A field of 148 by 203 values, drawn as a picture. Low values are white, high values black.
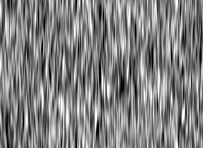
The grain runs up and down. Overall the values sit about 50% of the way up the scale. There is no overall slope. The values follow a bell shape. The halves do not mirror each other. The ninth with the highest average is the centre.
